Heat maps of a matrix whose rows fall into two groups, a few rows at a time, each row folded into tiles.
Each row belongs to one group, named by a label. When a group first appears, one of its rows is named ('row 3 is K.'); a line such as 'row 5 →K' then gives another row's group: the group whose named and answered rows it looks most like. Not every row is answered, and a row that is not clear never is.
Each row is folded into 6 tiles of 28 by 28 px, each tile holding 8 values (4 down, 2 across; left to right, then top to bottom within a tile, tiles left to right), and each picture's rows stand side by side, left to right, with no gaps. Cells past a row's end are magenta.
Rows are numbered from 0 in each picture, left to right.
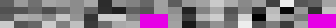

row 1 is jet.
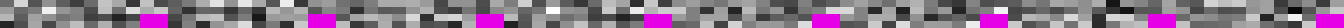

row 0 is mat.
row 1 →jet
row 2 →jet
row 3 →mat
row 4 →mat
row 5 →mat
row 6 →jet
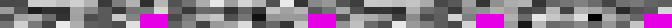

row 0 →jet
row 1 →jet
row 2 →jet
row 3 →mat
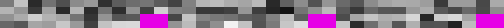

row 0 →mat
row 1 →jet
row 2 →jet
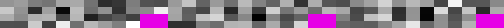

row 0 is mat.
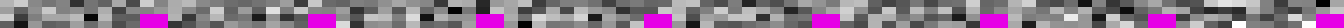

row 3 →mat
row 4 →mat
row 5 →mat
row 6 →mat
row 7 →jet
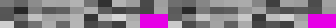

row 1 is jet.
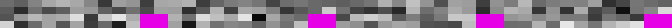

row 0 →jet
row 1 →mat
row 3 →mat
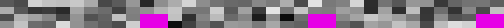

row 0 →jet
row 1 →mat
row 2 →mat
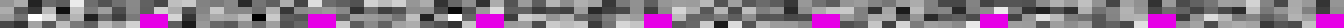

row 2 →jet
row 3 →jet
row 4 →mat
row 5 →mat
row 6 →jet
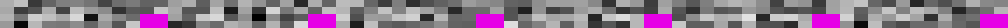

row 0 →mat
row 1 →mat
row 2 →mat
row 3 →jet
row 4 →jet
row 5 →mat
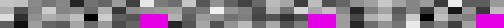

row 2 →jet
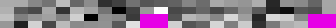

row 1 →jet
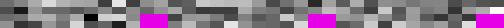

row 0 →jet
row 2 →mat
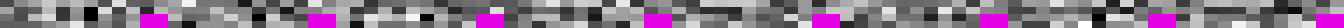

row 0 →jet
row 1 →mat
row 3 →jet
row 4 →jet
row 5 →mat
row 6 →jet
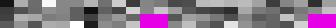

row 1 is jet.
